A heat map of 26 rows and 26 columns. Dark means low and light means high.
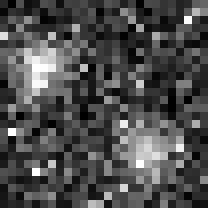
Two bumps rise from the field. The halves do not mirror each other. The values are skewed, with a long tail toward high values. No row or column stands out. Overall the values sit about 30% of the way up the scale. There is no overall slope.
